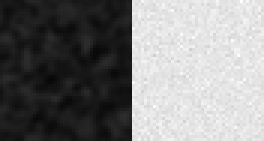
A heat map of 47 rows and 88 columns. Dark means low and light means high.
The table splits into one row of 2 panels. Panel 1,1: very low, blotchy, faint in contrast. Panel 1,2: very high, fine-grained, faint in contrast.
